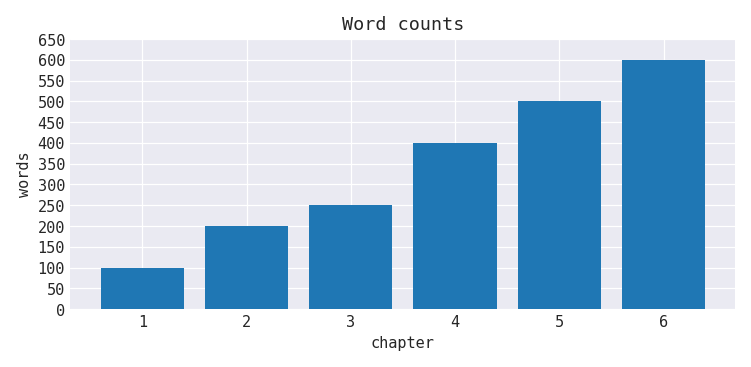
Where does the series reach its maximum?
6
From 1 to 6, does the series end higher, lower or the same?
higher
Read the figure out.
Title: Word counts
x-axis: chapter, ticks 1 2 3 4 5 6
y-axis: words, ticks 0 50 100 150 200 250 300 350 400 450 500 550 600 650
Values:
100 200 250 400 500 600
